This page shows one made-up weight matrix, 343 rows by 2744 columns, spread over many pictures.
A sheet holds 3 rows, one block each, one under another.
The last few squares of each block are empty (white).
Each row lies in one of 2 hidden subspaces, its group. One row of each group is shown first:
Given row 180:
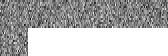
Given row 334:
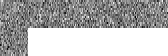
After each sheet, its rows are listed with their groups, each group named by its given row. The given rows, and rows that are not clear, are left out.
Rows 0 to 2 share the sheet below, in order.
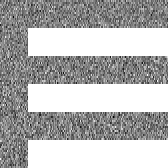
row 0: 180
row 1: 180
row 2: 334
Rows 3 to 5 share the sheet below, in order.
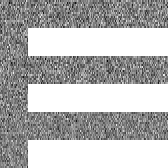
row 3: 180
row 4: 180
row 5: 180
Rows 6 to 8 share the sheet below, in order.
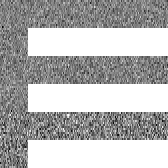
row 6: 180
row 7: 334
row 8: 180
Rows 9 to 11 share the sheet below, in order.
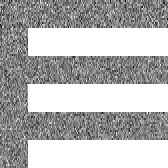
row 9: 180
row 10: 334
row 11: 180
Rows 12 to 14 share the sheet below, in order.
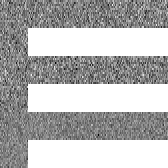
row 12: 180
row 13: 334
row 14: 334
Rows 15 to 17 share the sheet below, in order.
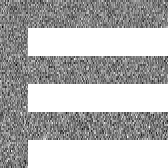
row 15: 180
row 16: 180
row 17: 334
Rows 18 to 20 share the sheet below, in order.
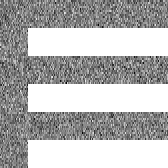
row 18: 334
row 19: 334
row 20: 334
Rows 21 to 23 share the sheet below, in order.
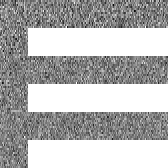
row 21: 334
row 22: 180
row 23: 180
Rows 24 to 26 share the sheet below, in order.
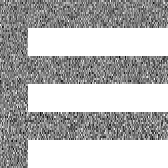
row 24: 180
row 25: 180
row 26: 180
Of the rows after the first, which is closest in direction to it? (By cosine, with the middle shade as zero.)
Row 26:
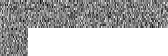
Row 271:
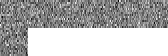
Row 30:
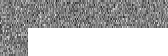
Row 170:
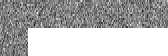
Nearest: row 271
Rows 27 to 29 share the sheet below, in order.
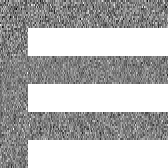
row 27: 180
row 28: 180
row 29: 334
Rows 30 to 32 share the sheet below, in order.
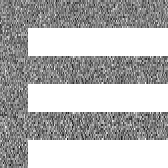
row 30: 180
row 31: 334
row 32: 334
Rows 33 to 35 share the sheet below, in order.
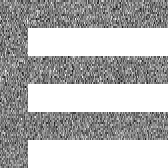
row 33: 180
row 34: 334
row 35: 334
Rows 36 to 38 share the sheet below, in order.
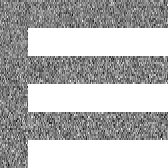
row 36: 334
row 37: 334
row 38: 180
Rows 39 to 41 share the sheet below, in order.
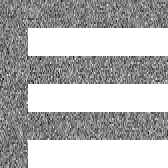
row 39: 180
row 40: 334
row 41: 334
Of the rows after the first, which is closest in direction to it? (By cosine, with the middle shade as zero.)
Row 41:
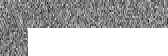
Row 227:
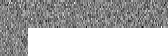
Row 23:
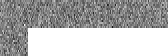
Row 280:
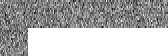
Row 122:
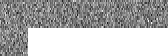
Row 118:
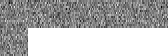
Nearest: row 280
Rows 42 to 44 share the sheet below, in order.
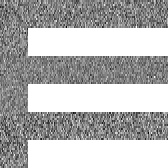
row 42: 334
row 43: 334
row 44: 334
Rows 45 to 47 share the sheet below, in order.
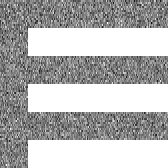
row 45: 334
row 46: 180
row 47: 180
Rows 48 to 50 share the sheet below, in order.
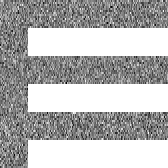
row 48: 334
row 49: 334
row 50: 334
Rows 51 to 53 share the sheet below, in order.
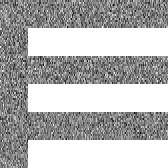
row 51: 334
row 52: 180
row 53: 334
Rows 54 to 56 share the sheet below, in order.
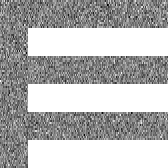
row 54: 180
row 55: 180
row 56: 180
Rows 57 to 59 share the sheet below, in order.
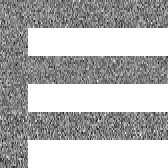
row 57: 334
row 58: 180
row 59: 334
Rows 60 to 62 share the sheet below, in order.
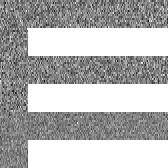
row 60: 334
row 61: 180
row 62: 180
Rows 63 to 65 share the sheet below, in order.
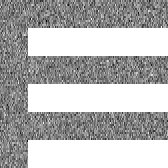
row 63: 180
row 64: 180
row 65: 334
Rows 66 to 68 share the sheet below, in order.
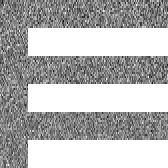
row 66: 334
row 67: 334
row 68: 180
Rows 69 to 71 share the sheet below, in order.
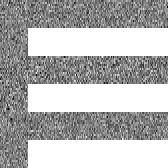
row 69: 180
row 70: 180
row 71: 180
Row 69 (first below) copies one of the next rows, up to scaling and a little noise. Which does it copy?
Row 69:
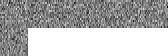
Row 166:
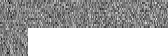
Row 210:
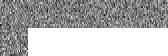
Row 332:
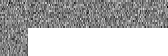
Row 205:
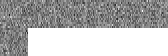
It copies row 332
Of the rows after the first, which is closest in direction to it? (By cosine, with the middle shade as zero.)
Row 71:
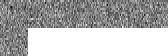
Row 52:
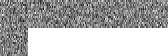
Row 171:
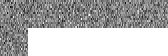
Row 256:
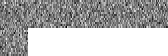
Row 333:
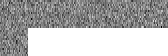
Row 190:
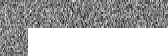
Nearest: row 171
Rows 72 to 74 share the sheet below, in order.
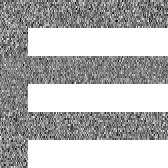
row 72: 334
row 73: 334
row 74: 180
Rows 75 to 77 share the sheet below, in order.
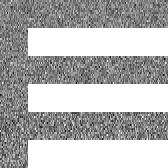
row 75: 180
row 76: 180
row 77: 334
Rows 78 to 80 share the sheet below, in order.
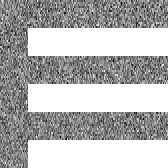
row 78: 334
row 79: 334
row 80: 334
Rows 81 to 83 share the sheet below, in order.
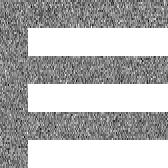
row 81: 334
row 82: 334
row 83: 180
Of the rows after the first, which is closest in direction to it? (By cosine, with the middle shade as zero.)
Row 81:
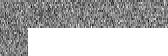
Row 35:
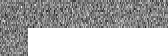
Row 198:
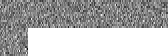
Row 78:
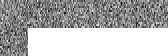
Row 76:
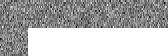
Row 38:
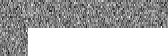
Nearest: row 35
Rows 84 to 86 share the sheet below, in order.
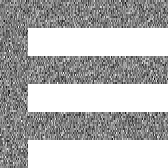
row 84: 180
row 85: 180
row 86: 180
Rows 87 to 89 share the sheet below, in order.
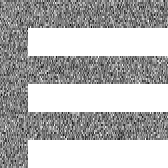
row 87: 334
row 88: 180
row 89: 334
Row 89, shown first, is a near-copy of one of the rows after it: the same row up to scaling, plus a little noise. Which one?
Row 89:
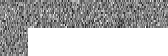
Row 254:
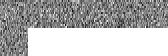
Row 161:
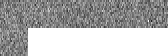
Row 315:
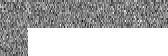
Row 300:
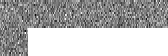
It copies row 254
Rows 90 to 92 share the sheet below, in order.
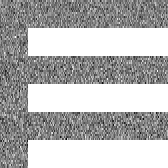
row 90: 180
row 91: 334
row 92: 334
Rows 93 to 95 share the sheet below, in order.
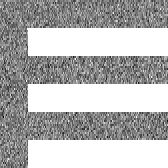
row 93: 334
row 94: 334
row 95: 334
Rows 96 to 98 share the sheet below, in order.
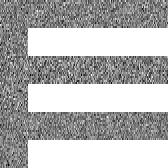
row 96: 180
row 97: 180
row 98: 180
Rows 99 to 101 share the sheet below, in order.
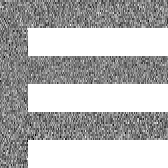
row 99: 334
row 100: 180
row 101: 334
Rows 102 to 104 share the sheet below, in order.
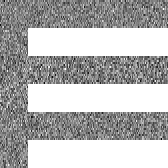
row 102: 180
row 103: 334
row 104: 180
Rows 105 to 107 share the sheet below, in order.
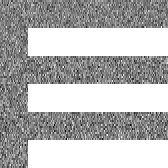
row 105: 180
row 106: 180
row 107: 334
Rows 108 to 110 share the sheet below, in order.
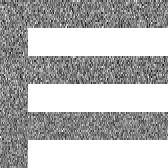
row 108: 334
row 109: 334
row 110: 180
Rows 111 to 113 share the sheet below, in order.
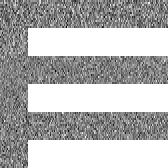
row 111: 334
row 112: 180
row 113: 334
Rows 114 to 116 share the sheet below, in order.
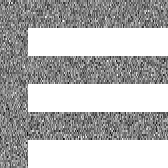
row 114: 180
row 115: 180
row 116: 180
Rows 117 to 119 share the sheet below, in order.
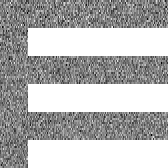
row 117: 180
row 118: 180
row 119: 334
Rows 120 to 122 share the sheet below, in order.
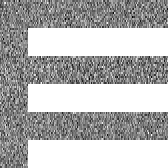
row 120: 334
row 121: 334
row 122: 334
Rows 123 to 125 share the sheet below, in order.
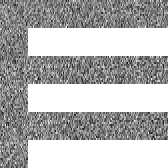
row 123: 334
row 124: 334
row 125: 334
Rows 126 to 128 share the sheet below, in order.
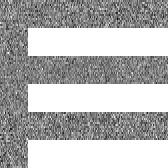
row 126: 180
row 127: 180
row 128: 180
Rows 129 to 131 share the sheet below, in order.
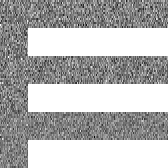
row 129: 180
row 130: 180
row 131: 180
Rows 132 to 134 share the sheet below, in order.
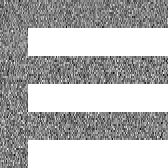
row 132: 334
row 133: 180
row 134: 180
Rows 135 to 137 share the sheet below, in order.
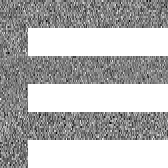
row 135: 180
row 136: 334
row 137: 334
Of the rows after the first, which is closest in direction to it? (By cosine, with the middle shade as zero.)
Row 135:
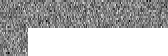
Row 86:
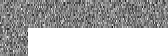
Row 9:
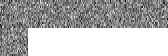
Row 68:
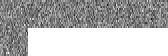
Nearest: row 9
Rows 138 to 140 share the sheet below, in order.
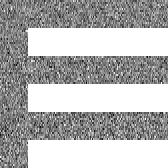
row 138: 180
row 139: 180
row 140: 334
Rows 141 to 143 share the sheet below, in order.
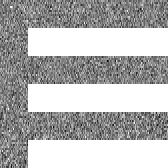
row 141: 180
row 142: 180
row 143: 334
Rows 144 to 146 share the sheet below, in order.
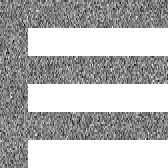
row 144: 180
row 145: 334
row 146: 334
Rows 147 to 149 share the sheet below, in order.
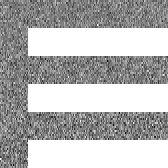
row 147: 180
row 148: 180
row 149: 334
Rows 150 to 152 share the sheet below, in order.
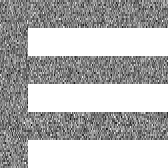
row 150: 180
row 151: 334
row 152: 180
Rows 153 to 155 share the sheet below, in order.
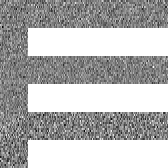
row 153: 180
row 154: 180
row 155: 334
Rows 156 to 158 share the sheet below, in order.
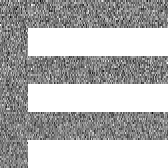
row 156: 180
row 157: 180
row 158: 334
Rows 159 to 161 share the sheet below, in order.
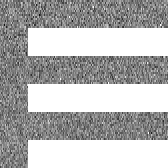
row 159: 180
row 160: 334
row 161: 334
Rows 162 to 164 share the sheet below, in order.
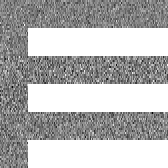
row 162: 180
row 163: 334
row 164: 334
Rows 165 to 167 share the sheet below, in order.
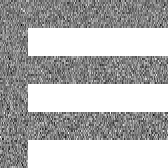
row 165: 180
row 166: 180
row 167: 180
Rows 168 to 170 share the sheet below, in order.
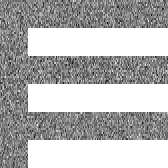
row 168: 334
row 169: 180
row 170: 180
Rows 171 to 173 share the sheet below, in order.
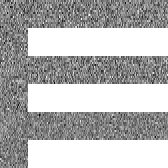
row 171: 180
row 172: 180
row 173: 334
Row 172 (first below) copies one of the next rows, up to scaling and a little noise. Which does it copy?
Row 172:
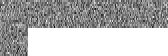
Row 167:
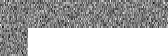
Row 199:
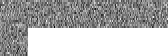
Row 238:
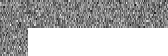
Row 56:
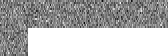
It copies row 199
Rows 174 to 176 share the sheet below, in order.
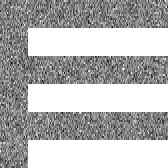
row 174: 180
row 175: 180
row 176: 334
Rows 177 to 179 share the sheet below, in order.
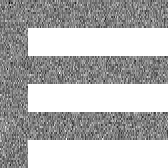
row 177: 180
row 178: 180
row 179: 334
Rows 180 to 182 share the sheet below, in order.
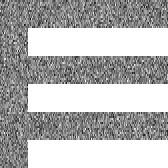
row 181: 334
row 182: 334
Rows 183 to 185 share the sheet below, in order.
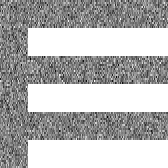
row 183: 180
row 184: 180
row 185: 180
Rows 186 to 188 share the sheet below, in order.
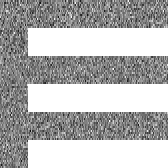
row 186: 334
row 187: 334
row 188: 180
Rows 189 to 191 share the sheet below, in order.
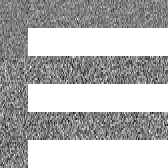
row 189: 180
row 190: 334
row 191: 334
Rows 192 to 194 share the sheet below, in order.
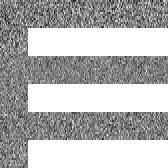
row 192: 334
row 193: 180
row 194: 334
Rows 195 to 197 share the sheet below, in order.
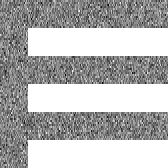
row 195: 180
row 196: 334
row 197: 180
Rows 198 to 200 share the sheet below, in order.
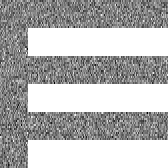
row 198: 180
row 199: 180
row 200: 180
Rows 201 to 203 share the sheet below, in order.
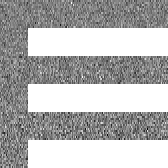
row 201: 334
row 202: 334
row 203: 334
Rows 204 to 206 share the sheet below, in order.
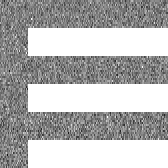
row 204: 180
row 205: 180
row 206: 180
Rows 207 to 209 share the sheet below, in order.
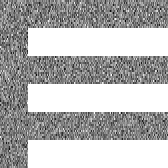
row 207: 334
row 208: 334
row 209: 180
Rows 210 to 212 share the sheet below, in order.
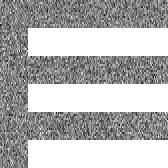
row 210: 180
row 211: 180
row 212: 180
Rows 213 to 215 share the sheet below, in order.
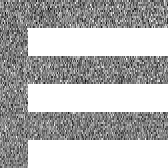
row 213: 334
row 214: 334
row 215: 334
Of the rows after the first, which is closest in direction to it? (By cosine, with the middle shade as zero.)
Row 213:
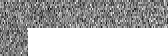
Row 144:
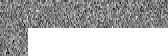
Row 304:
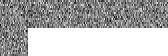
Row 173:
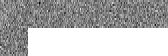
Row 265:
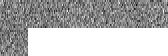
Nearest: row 265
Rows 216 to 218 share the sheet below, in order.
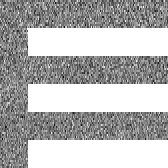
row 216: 334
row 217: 334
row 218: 334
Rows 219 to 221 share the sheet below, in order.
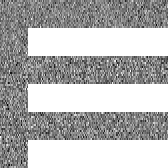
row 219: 180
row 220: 180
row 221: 180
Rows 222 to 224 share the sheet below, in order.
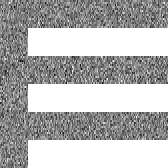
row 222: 180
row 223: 334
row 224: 334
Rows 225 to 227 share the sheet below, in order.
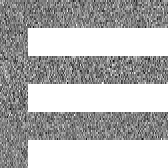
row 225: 334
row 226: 334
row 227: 180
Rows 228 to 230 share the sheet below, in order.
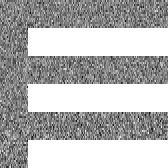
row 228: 334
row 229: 334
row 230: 334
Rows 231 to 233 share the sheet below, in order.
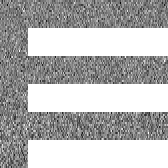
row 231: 180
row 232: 180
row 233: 334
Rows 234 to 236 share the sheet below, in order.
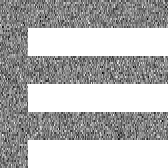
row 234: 180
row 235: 334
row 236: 334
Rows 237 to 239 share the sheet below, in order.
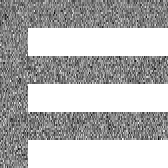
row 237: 334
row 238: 180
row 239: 180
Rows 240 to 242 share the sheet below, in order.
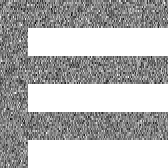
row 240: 180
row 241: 180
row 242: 180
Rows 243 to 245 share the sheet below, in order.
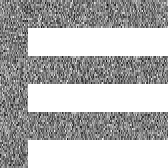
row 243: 180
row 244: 334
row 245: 334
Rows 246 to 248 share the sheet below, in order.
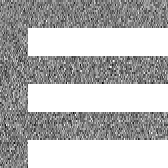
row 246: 180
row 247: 334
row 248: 334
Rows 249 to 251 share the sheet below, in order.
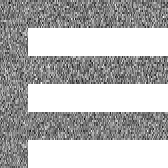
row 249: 180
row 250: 334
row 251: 180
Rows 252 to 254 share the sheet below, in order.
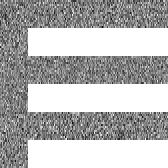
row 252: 334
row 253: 180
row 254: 334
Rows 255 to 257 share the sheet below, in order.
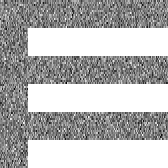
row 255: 334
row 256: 334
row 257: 180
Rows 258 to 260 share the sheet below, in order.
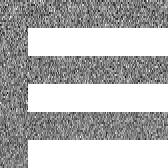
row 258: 180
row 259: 334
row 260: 334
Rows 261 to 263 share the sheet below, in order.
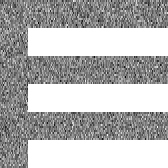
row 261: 334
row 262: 334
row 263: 334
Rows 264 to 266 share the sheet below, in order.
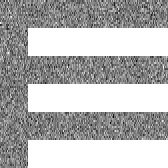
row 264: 180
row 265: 334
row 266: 334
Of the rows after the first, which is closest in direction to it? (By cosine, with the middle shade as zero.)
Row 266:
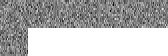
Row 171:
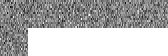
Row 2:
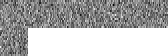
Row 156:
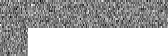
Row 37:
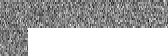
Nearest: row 2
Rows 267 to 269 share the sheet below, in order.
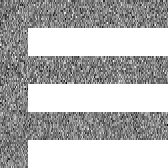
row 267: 334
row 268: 334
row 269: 334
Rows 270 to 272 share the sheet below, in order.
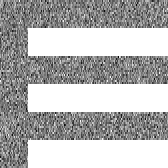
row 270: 334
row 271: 180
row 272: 334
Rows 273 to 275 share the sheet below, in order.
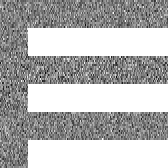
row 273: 334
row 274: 180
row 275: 334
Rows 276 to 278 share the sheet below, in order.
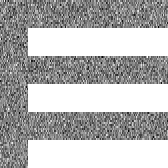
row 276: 180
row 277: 180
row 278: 334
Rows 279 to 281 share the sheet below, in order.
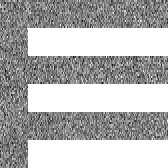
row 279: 334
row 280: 334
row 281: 334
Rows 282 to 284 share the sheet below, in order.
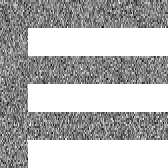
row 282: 334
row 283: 334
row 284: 334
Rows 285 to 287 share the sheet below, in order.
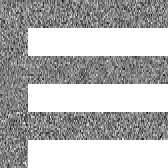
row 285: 334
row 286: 180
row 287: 180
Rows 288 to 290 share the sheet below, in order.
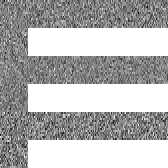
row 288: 180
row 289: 334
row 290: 180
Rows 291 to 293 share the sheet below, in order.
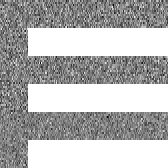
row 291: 334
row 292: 180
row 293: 180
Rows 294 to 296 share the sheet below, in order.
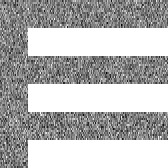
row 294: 334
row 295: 180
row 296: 180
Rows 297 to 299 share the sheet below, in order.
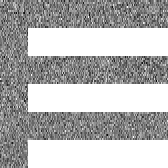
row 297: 334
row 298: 180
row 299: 334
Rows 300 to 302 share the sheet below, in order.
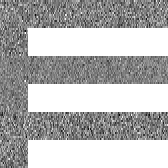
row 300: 334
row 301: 180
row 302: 334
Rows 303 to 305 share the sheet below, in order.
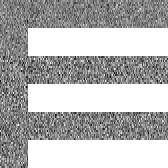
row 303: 180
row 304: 180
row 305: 334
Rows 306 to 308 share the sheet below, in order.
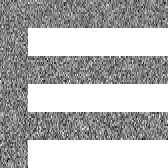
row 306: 180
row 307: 180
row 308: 334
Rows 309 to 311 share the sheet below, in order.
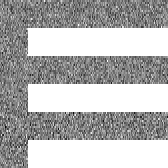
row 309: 180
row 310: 180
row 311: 334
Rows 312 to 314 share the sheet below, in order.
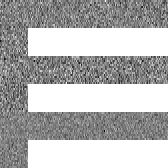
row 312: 180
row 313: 334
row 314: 180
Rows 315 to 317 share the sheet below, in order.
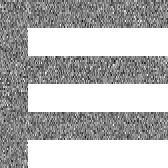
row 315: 334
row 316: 180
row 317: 334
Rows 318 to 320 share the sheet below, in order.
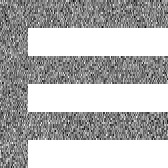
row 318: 334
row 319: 180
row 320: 334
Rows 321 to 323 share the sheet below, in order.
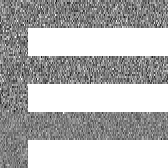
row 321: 180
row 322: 334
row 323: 180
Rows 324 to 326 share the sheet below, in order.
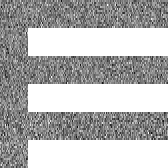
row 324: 180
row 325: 334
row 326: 334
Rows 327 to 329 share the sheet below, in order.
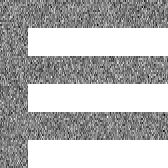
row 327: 180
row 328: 334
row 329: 180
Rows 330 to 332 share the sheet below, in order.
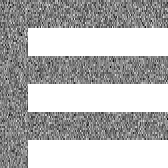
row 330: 180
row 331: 334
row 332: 180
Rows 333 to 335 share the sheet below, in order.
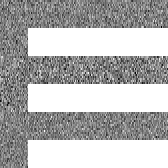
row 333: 180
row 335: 334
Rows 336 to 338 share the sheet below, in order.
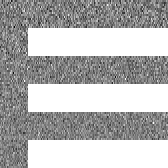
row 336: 180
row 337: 180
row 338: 180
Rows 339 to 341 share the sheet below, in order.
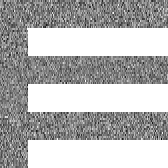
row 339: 334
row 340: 334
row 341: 180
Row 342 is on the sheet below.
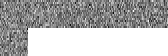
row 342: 334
